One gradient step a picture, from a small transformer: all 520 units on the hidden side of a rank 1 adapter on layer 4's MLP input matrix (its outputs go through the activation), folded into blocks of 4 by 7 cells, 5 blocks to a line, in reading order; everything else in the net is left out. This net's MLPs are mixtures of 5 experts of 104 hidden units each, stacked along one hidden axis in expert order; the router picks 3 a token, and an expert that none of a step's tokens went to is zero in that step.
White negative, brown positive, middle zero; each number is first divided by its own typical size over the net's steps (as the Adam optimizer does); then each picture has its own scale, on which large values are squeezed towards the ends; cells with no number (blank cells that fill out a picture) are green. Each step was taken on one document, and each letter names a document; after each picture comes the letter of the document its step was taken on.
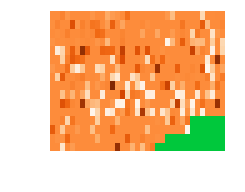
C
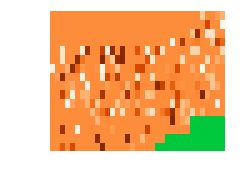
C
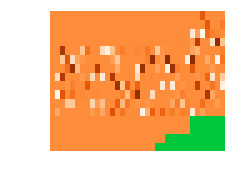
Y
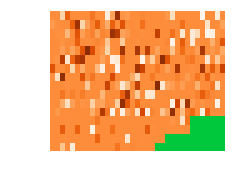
C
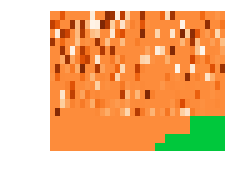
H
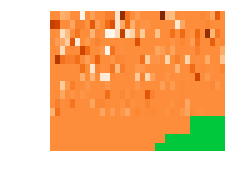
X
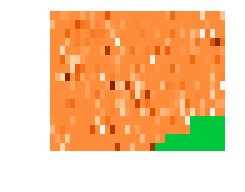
Y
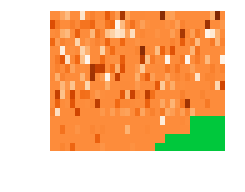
X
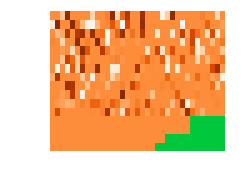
H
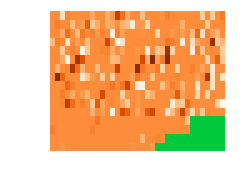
Y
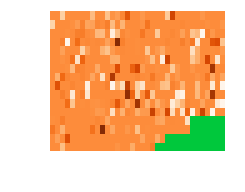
Y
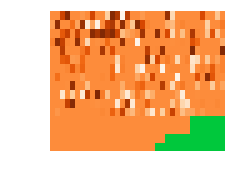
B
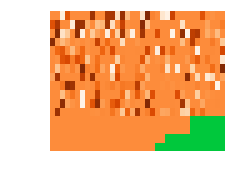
H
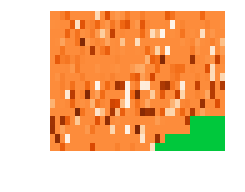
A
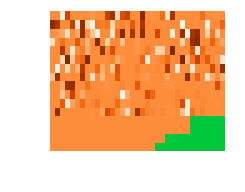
H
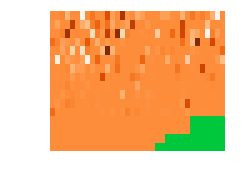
X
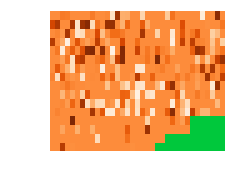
C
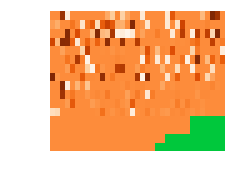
B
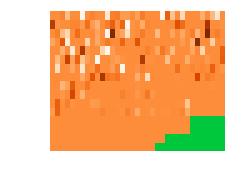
X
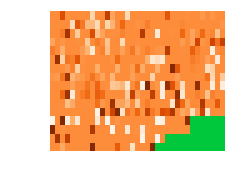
A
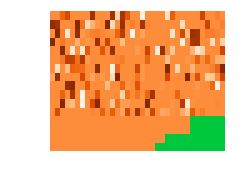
H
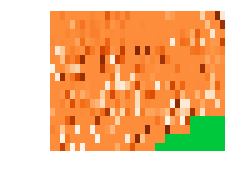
C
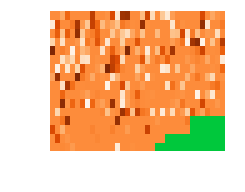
H
